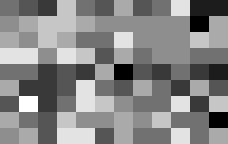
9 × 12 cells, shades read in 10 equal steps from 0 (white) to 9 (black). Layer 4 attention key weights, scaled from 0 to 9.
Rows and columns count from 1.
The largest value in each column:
6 7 7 6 7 6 9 6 7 7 9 9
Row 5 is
5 5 7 6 7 3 9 6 7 5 7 8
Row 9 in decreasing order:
6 6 5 5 5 4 3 3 3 1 1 1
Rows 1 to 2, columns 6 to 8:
6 3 6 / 4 4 4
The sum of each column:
34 34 48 28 29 41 36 42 41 32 51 47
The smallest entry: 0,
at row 7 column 2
